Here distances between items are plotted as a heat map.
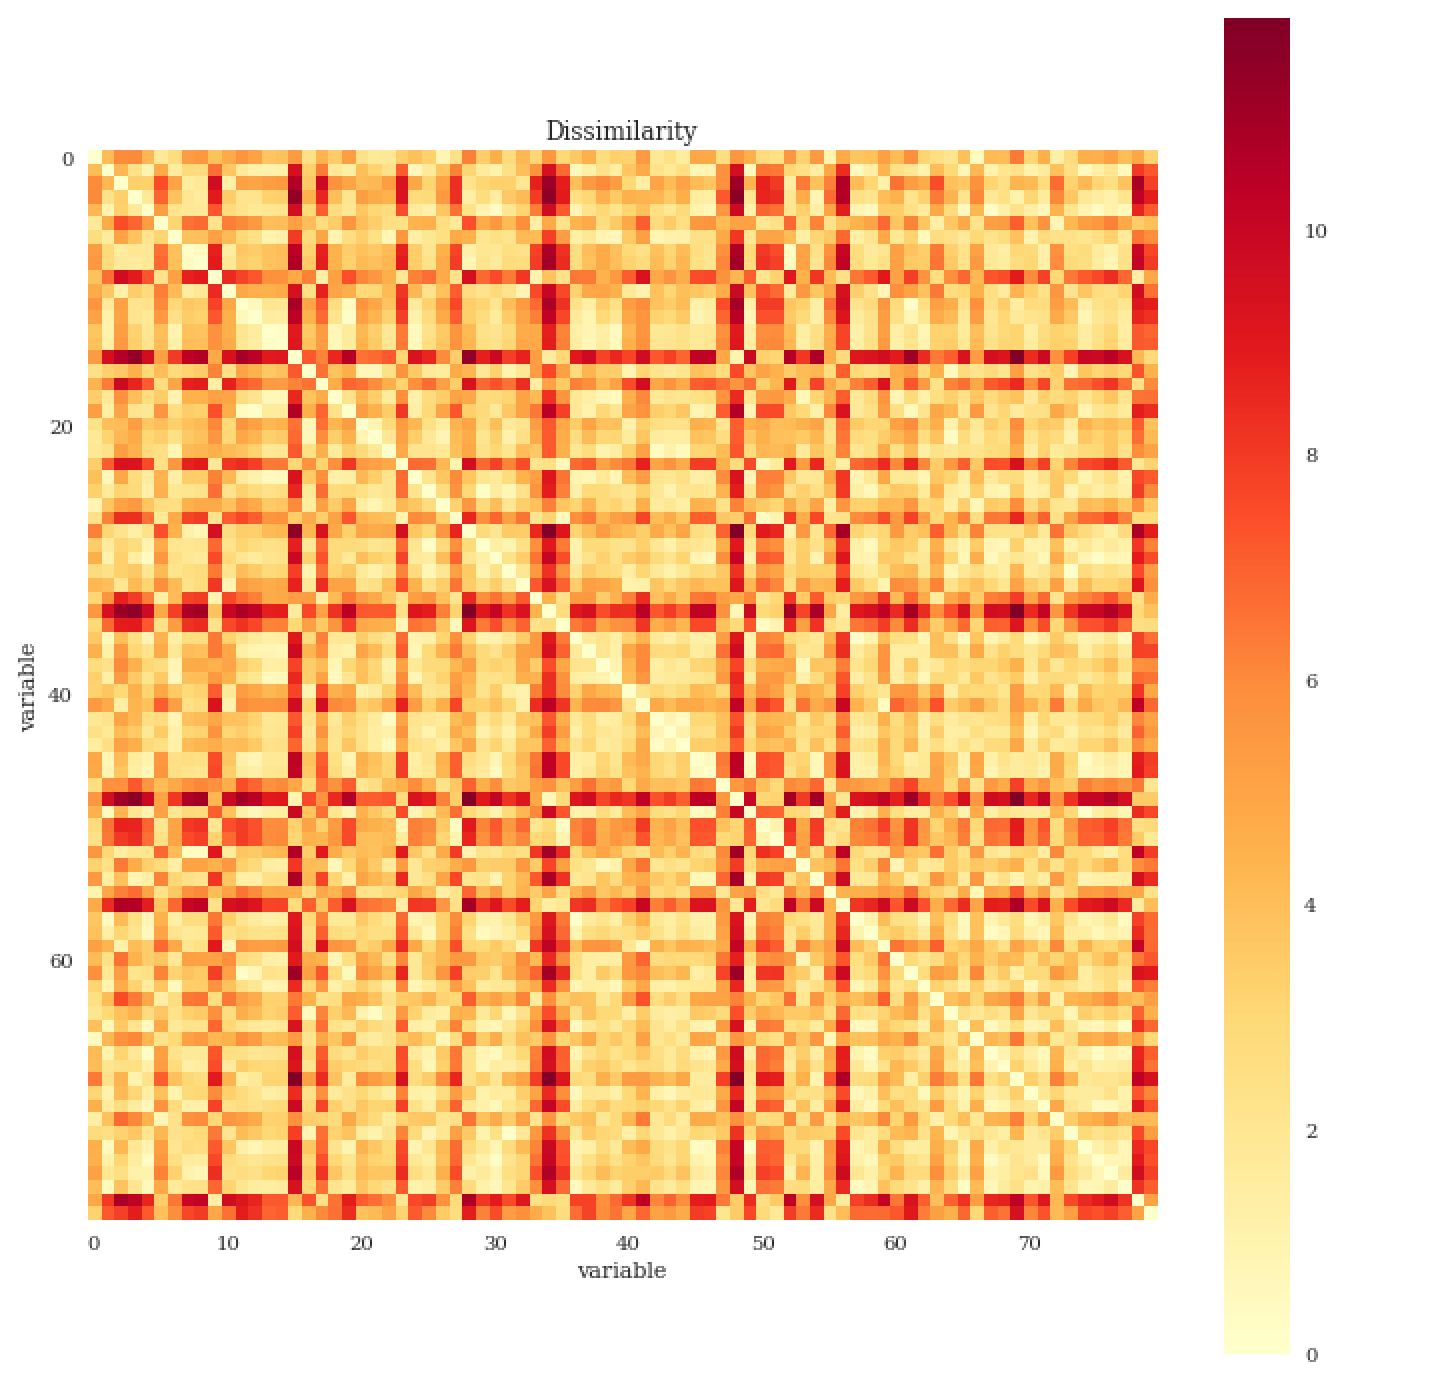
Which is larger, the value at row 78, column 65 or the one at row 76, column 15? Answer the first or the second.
the second
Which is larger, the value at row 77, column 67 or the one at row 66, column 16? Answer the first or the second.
the second
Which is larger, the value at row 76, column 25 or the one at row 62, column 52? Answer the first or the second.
the second
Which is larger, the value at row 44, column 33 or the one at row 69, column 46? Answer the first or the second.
the first
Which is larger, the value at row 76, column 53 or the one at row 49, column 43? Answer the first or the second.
the first
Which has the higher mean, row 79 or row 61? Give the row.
79
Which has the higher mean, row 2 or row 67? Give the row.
2
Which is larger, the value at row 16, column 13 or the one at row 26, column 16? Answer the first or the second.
the first
